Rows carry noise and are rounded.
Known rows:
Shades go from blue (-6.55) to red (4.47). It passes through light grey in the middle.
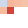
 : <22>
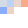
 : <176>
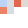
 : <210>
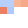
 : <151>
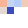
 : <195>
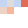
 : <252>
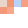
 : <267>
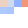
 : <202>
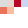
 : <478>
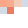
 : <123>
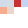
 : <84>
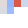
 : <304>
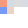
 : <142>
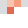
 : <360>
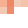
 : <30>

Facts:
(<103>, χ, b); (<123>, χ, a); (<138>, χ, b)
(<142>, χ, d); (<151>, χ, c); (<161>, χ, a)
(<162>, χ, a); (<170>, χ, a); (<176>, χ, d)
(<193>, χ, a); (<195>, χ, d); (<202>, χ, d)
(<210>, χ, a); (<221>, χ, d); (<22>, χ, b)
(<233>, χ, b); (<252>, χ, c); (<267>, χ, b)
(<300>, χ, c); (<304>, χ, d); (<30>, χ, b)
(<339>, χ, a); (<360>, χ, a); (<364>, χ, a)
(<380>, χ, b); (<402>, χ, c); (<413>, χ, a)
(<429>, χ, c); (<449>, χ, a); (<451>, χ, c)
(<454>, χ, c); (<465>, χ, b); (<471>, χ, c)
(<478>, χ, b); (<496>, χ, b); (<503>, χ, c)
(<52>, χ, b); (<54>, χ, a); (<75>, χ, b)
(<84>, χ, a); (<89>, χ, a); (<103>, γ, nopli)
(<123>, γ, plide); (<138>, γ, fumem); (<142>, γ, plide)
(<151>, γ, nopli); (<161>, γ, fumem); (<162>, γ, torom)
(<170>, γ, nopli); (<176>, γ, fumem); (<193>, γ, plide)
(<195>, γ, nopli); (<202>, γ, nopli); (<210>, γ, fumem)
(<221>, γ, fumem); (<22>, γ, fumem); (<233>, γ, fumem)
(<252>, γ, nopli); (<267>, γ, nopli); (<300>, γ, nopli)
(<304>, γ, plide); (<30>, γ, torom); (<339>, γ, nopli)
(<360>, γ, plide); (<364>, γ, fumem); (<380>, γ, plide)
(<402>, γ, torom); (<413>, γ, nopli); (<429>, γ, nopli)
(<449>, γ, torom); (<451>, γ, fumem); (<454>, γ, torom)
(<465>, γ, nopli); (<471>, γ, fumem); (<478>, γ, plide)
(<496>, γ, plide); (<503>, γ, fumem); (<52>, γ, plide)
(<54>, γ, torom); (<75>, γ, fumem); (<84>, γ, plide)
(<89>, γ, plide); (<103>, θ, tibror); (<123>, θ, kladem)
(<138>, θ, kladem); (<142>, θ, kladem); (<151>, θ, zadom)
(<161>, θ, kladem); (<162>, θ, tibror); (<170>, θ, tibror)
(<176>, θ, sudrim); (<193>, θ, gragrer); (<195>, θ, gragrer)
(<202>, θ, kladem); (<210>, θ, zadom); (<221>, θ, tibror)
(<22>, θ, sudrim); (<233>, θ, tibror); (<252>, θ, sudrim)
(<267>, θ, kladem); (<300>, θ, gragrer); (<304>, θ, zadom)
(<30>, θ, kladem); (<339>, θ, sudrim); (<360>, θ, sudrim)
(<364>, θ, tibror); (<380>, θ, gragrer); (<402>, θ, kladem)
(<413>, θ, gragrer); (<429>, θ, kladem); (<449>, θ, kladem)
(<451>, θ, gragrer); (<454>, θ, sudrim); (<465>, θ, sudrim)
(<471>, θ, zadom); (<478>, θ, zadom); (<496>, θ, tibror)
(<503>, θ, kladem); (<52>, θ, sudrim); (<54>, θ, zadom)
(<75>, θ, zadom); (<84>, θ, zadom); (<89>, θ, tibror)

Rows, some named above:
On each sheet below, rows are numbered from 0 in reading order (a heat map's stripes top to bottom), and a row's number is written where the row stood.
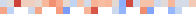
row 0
<54>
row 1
<454>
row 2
<300>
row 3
<22>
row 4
<304>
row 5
<413>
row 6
<221>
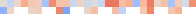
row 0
<176>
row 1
<429>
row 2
<413>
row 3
<252>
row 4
<193>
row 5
<30>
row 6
<339>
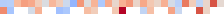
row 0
<151>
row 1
<503>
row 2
<202>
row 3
<170>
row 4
<52>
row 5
<402>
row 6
<471>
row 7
<75>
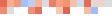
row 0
<380>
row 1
<465>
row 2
<496>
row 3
<451>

